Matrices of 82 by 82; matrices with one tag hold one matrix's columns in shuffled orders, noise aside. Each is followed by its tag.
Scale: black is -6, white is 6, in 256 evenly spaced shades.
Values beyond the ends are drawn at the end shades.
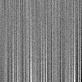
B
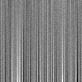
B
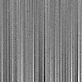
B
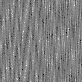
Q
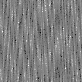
Q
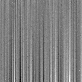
B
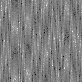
Q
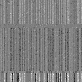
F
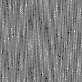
Q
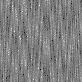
Q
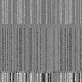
F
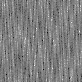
Q
